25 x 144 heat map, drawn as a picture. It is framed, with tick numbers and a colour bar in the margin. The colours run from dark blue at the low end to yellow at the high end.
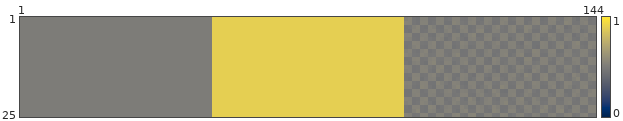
The table splits into one row of 3 panels. Panel 1,1: middling, flat. Panel 1,2: very high, flat. Panel 1,3: middling, checkered, faint in contrast.
